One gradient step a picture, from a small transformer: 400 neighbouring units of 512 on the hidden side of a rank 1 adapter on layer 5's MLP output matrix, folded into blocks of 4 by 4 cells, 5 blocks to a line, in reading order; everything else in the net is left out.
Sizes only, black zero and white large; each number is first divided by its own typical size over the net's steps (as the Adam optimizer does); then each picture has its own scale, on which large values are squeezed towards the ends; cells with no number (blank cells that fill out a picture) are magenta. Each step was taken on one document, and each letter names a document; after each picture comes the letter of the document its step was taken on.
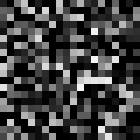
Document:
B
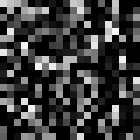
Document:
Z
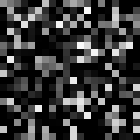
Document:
Z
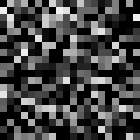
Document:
B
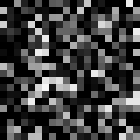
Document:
B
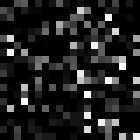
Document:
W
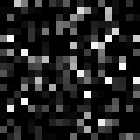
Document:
W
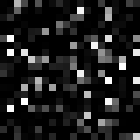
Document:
W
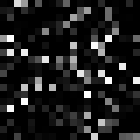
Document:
W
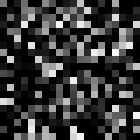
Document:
Z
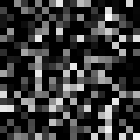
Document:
B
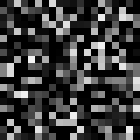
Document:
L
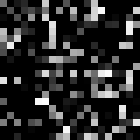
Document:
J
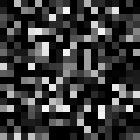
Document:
B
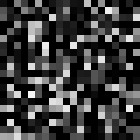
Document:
B
